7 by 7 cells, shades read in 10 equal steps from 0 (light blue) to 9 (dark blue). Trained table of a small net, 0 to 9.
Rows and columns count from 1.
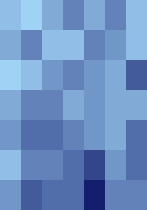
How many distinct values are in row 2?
4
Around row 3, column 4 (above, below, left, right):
1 2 3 3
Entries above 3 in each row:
2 2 2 2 4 5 6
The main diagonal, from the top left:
1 4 3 2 3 3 4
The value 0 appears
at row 1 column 2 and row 3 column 1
